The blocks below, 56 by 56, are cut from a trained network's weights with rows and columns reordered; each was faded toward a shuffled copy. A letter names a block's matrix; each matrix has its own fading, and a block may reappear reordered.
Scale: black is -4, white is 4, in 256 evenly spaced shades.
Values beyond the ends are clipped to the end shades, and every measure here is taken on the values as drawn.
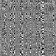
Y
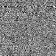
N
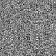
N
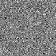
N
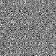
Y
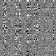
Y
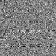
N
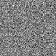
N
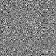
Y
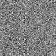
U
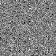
U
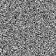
U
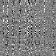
Y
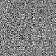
Y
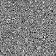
U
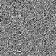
N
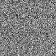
U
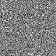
U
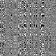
Y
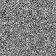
U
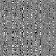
Y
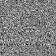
N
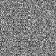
N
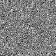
U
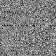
N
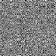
Y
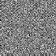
N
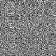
Y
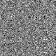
U
